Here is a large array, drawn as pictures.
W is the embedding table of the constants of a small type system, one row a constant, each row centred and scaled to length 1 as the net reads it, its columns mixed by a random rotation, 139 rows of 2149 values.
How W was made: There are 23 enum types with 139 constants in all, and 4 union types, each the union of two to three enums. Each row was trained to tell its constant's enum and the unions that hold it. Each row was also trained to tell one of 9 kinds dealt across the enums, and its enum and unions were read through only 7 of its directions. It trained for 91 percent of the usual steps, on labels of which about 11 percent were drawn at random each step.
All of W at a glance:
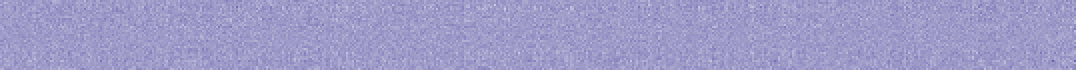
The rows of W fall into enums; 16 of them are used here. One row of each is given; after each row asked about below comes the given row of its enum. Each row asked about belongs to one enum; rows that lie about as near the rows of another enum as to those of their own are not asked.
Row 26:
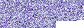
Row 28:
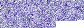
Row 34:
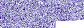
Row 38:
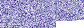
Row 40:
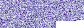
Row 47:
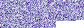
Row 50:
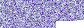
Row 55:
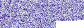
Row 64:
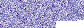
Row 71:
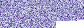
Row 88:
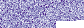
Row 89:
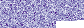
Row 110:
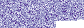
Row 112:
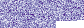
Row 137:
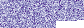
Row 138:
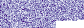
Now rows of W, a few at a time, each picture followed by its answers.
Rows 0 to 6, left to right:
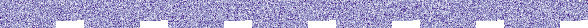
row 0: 34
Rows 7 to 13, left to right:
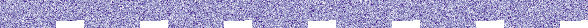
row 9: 40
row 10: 34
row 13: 28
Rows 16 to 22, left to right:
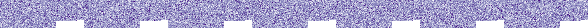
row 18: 112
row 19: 55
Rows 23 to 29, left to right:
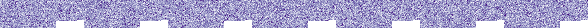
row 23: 34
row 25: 50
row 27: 137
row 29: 40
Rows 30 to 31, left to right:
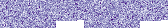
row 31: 112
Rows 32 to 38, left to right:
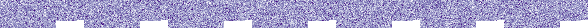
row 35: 112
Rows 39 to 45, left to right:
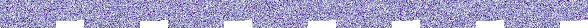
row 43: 112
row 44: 47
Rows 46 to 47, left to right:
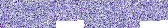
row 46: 64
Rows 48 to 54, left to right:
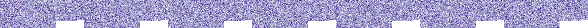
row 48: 55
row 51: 50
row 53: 71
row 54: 64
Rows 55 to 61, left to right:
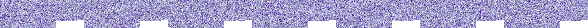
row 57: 137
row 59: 64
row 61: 40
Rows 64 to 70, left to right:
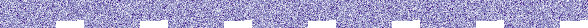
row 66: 88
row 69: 28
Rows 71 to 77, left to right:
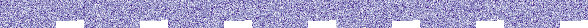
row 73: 88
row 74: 71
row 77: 71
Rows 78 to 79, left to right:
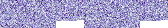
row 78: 137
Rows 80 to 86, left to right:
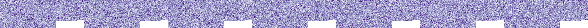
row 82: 34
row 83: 47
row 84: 40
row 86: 64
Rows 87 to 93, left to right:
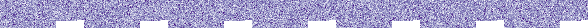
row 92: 28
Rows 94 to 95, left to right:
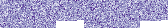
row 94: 137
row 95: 28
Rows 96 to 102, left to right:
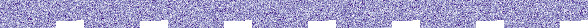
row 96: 47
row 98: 71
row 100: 47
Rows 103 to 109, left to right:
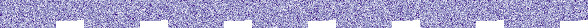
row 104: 28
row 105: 137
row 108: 137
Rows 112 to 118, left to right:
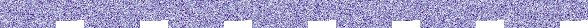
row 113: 112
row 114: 50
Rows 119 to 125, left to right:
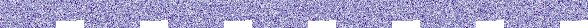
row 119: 112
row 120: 28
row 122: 138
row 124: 34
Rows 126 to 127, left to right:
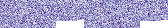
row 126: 55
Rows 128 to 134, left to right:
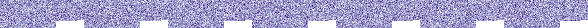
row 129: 55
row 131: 26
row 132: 40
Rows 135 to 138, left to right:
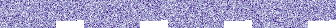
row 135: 71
